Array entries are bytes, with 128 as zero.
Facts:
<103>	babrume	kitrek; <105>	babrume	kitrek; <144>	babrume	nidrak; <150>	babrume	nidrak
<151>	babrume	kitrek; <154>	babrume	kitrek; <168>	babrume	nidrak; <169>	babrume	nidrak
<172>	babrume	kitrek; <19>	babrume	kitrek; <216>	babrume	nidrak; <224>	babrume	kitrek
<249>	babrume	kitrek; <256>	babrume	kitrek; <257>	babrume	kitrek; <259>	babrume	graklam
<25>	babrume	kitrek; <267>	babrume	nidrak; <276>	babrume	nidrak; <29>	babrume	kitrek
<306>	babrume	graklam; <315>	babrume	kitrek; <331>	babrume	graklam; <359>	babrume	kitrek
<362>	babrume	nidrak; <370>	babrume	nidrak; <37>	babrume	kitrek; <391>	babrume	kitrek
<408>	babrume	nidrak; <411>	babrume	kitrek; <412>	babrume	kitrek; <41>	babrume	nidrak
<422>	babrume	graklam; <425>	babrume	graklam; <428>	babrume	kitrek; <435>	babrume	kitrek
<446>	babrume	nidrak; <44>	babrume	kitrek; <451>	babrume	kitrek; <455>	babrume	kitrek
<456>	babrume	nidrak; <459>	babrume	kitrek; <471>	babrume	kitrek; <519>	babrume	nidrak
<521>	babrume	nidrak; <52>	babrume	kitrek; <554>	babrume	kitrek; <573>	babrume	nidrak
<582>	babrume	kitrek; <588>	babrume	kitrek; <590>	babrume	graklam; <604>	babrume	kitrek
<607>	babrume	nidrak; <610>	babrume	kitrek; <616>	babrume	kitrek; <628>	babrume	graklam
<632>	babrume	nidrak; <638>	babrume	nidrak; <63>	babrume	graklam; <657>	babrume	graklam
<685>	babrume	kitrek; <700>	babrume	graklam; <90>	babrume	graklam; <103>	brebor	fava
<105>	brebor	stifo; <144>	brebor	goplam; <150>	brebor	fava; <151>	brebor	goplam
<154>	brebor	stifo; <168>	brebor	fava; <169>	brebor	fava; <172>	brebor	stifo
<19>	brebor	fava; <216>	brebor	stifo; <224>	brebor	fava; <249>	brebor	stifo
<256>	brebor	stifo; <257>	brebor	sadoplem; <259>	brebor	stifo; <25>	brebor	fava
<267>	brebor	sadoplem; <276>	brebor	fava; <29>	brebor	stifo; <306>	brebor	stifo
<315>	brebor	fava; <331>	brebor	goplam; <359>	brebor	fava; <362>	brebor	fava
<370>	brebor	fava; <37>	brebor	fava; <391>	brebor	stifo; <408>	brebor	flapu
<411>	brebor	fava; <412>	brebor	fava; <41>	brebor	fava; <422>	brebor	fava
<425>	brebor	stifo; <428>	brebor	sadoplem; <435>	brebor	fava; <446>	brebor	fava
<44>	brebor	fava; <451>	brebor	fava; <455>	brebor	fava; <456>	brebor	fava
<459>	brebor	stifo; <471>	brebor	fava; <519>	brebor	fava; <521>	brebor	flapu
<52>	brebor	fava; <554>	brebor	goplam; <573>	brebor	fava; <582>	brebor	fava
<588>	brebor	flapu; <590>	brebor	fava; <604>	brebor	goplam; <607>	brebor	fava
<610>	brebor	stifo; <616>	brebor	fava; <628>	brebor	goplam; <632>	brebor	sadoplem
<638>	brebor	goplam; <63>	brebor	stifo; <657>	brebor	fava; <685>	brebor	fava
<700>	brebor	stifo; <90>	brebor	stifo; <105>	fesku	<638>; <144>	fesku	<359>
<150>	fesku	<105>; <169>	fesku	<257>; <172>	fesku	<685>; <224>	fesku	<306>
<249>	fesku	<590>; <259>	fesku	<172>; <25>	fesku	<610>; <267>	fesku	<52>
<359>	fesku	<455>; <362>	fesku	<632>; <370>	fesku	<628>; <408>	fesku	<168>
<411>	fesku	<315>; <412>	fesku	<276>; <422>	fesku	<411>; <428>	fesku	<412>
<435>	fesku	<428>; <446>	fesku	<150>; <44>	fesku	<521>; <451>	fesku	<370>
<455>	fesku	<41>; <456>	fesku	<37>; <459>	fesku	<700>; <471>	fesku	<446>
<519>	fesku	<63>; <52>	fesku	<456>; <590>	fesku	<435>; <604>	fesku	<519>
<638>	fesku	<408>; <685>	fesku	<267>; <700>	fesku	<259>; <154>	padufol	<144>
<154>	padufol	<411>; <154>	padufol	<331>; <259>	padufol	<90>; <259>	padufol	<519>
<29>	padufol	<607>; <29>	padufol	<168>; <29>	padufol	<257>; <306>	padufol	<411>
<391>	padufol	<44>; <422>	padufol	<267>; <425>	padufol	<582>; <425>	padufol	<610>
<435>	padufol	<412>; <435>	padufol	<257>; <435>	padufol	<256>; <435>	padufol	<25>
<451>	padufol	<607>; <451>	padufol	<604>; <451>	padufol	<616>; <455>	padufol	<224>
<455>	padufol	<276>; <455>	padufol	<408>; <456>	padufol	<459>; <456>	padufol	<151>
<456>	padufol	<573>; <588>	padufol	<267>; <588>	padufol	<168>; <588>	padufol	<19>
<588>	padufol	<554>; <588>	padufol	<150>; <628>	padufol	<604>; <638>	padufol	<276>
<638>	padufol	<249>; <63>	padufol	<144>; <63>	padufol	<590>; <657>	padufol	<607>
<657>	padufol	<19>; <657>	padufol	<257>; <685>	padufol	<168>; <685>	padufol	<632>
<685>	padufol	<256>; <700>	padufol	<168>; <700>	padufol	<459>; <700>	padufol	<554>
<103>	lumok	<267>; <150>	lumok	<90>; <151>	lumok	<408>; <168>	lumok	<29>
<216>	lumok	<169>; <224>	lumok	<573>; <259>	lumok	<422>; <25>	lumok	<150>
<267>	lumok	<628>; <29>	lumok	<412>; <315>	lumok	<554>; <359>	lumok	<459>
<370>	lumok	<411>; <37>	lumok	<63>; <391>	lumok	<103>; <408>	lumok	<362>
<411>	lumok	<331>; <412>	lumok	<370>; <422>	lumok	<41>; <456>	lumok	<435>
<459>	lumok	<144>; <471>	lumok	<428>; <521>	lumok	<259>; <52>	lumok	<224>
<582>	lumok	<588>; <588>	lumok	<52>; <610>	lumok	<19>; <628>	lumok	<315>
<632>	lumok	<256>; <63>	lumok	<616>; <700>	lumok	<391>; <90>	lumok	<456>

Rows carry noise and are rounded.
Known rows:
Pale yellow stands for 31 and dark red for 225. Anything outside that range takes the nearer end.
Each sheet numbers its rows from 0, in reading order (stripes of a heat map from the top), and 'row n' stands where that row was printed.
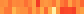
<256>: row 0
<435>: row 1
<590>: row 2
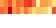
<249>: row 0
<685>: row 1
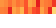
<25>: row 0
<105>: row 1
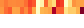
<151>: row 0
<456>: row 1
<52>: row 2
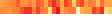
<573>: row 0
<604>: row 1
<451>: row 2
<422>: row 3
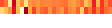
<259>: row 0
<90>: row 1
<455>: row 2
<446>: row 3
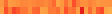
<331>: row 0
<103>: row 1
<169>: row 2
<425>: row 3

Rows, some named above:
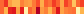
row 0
<154>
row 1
<249>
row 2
<451>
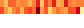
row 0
<607>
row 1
<471>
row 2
<638>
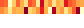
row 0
<267>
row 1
<259>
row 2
<168>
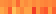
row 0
<554>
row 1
<90>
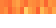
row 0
<455>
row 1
<554>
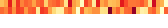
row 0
<150>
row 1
<628>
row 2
<700>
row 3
<172>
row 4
<408>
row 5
<700>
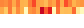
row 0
<588>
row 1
<306>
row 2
<29>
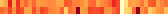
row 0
<150>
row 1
<331>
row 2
<276>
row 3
<590>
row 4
<37>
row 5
<257>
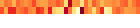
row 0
<144>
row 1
<411>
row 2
<459>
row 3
<657>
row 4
<616>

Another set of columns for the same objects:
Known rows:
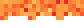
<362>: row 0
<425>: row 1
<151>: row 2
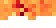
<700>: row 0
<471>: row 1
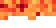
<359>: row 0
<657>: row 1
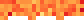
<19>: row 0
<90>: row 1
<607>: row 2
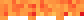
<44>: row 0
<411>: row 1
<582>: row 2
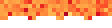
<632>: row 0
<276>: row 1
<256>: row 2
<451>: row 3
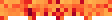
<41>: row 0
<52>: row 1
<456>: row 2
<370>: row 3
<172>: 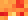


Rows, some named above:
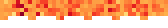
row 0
<700>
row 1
<588>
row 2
<451>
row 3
<607>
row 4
<422>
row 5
<411>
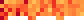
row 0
<456>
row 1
<628>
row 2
<471>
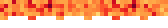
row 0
<105>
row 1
<455>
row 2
<411>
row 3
<459>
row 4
<455>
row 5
<408>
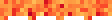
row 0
<604>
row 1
<685>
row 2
<446>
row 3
<451>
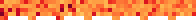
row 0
<267>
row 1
<29>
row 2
<590>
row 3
<168>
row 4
<37>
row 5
<616>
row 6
<154>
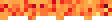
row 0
<150>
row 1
<144>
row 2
<616>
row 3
<259>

